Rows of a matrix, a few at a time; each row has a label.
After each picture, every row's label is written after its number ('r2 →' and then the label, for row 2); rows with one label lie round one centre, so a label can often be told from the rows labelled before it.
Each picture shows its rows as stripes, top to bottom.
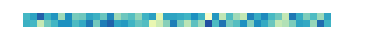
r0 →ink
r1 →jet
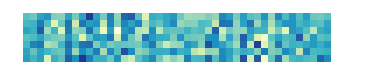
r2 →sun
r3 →sun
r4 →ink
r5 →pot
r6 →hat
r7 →sun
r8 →hat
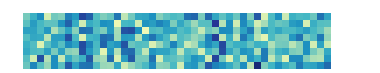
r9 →hat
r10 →pot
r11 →sun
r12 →pot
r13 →jet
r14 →sun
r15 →ink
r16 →hat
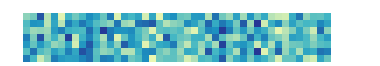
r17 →ink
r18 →hat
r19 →jet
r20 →ink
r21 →sun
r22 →hat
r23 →jet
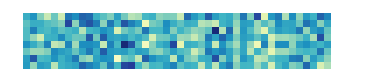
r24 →hat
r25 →sun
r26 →pot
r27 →jet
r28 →sun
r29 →jet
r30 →pot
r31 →sun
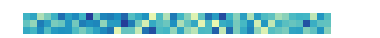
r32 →jet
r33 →sun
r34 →pot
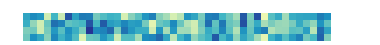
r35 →hat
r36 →jet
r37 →jet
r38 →pot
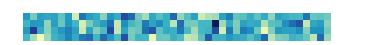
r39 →sun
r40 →pot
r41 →pot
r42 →jet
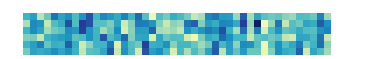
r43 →jet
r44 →hat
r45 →hat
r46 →jet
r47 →pot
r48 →pot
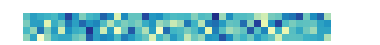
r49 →pot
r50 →hat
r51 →ink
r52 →jet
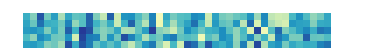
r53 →ink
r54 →ink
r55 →hat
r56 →sun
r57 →hat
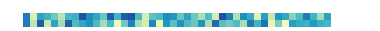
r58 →sun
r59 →ink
